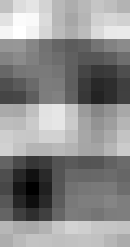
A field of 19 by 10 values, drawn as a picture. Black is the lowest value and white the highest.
Stripes: horizontal, repeating 2 times. Ninth with the lowest average: bottom left. Lone odd cells: none. Ninth with the highest average: top left.
